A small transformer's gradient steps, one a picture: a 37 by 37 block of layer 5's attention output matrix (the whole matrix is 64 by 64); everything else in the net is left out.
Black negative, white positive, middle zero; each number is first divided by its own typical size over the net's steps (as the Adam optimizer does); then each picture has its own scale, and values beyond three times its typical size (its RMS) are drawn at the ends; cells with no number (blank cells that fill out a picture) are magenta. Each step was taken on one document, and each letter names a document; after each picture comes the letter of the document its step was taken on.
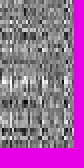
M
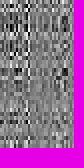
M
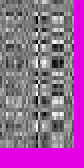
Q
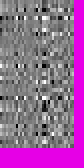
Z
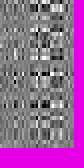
Z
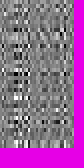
M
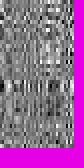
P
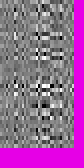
Z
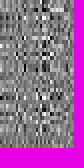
Z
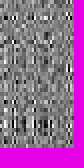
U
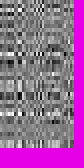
Q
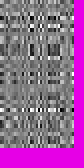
P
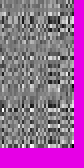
P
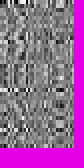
U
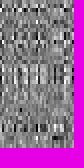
M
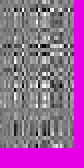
Z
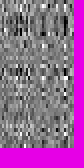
M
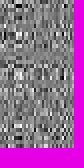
U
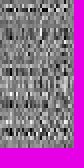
M
